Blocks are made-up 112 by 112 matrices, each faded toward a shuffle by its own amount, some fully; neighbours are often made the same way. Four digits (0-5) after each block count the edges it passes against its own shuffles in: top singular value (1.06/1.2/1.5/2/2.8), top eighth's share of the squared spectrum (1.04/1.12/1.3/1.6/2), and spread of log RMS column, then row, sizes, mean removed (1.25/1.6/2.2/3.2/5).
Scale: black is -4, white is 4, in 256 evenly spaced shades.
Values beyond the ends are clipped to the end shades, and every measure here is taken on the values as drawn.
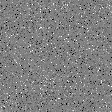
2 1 0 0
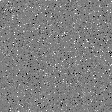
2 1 0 0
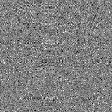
4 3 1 2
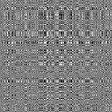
5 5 4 4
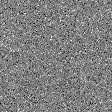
1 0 0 0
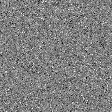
2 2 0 0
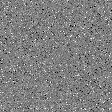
1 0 0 0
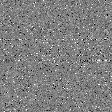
3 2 0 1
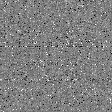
3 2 0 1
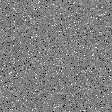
3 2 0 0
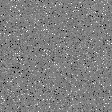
3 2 0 1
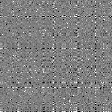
5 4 3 3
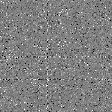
4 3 1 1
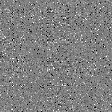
4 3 1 1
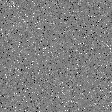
0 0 0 0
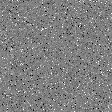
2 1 0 0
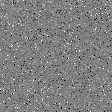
0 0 0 0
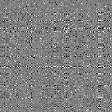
5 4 3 3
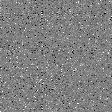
3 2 0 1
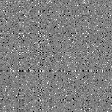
4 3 2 2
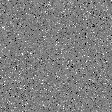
2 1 0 0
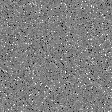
2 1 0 0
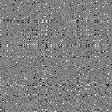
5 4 2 2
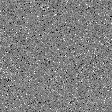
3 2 0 0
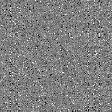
4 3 2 1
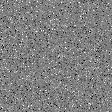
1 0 0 0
